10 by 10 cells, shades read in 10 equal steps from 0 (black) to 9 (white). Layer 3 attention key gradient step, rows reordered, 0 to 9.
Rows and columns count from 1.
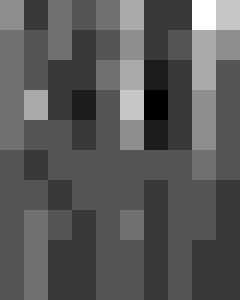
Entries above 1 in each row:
10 10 9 8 9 10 10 10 10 10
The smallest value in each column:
3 2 2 1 3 3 0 2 2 2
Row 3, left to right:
4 3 2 2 4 6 1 2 6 3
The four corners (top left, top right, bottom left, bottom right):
5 7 3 2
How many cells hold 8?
0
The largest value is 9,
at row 1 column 9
